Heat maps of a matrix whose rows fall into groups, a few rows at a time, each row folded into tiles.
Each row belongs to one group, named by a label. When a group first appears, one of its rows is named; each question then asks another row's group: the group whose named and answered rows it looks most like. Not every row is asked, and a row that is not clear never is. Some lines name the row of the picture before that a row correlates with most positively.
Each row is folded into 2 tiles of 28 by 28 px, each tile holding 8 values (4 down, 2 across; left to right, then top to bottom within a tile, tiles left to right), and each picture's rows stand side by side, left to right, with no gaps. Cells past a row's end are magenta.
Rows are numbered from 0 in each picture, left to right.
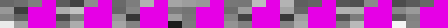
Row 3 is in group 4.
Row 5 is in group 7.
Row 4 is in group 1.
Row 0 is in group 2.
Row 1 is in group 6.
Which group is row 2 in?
1
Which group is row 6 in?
6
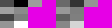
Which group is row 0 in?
6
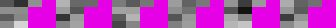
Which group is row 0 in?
6
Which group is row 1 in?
7
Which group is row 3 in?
7
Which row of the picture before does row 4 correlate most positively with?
1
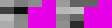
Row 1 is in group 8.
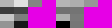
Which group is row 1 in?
4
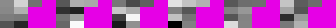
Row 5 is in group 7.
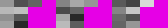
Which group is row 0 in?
8
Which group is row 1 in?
1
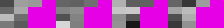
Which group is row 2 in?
8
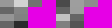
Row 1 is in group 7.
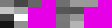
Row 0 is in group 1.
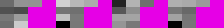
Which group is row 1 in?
4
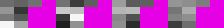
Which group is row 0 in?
2
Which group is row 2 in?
8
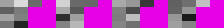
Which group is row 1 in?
7
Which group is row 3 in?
1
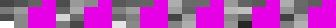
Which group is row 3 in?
7
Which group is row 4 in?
8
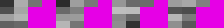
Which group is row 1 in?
2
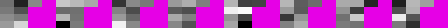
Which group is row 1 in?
4
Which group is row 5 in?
7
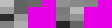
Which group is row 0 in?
7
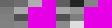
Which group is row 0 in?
1
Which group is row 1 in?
6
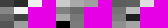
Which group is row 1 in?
4
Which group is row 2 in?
1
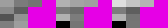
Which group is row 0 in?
7
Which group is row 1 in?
4
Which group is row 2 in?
4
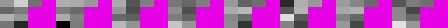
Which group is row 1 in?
4
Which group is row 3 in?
2
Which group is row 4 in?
8
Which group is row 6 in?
8
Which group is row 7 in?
2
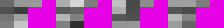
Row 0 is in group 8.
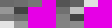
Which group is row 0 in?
2
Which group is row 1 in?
1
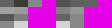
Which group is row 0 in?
6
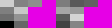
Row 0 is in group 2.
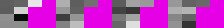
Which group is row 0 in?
1
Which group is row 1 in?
7
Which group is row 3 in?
8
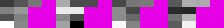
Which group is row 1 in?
8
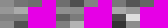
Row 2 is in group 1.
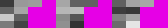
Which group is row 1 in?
8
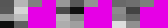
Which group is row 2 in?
2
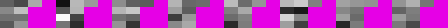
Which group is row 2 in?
8
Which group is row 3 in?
7
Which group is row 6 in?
4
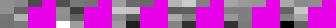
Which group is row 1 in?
2
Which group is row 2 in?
8
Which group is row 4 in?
4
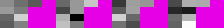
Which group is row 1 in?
1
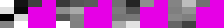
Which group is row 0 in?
7
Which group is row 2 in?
6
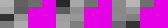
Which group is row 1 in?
2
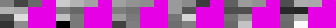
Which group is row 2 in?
4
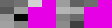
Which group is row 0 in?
1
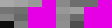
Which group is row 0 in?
4
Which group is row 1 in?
8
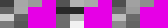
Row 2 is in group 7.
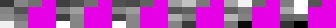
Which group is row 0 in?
2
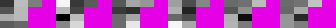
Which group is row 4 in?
1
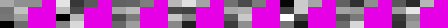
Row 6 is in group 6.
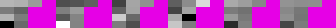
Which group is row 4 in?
4
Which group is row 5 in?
4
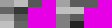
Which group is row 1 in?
8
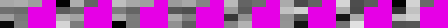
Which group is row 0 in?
4
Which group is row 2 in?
4
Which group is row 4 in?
7
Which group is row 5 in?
8
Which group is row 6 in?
7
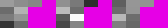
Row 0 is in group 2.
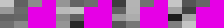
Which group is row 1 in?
8
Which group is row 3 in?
7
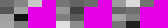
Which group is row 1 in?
2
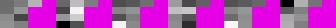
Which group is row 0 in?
1
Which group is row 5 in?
2
